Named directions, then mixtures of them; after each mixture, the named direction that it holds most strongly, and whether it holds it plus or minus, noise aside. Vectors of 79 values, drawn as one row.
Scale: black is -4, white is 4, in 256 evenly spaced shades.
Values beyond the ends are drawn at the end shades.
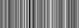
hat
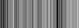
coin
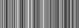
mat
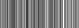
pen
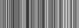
pen, plus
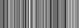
hat, minus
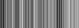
coin, plus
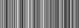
mat, plus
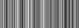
mat, plus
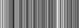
coin, minus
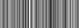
hat, minus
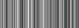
mat, plus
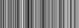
mat, minus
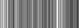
coin, minus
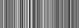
mat, plus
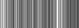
coin, minus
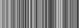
hat, minus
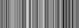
pen, minus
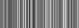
hat, plus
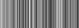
hat, minus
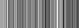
coin, minus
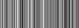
mat, plus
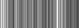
coin, minus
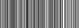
pen, plus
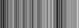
coin, plus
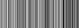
pen, minus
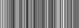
pen, plus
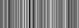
hat, plus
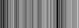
coin, plus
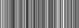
pen, plus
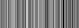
pen, minus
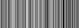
pen, minus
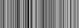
mat, minus
